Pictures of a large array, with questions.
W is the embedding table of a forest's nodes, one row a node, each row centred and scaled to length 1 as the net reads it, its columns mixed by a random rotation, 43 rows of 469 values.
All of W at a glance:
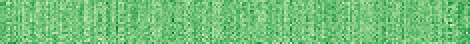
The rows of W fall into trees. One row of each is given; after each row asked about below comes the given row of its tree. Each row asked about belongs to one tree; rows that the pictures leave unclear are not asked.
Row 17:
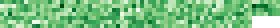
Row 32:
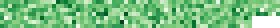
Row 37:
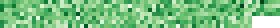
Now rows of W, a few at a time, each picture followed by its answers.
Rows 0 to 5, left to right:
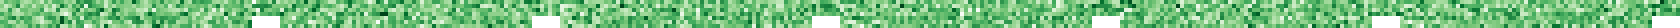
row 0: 17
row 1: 32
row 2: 17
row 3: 17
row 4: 37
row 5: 17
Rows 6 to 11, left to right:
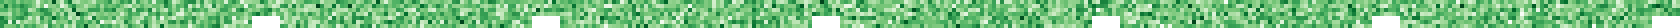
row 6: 37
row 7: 32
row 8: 37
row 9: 17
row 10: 32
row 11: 17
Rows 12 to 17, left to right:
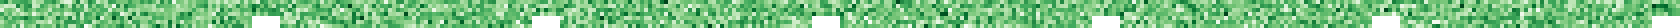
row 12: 17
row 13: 32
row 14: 37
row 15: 32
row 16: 32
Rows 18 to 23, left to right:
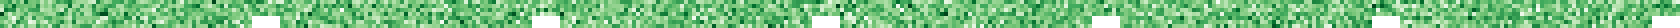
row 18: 32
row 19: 32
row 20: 32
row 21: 32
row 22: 17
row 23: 17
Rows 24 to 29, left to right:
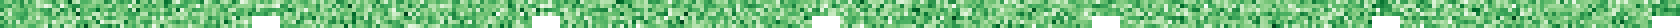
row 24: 37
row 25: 32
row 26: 32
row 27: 17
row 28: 17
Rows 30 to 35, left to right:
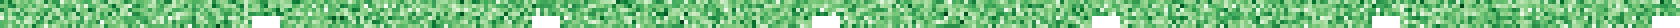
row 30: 37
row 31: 17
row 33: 32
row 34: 17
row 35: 17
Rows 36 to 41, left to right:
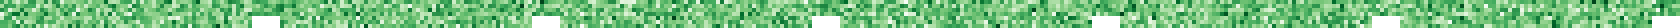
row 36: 37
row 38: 17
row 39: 17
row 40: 32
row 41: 17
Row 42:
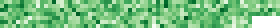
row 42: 37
